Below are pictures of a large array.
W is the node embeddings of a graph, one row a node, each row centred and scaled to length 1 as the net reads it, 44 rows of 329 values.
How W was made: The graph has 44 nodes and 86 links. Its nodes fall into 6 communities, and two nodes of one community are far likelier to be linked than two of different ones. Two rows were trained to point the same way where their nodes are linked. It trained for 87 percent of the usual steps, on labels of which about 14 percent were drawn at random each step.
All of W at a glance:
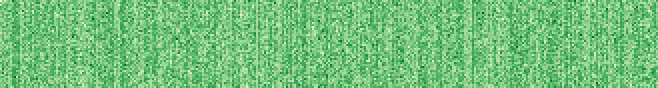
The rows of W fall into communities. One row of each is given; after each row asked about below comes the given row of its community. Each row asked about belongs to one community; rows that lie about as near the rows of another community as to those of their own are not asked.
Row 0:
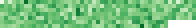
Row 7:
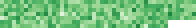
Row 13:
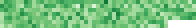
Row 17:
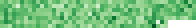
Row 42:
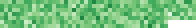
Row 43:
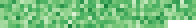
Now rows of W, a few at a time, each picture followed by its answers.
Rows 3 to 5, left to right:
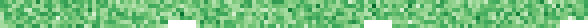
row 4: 13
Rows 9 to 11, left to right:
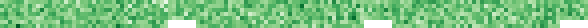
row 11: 0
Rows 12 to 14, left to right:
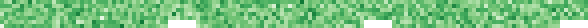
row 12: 13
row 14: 17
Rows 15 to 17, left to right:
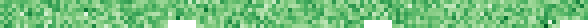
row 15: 17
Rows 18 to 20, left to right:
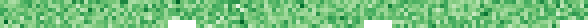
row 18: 0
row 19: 0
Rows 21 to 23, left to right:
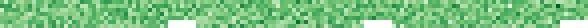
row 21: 7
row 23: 7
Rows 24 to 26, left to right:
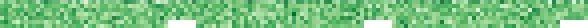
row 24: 17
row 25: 7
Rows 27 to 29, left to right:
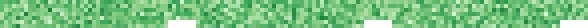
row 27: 43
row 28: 13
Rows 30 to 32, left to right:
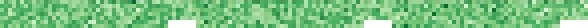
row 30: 7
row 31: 13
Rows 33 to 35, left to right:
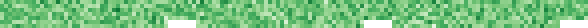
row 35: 0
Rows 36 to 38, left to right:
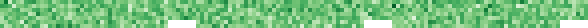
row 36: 13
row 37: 42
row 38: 42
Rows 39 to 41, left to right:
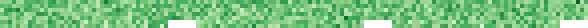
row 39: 7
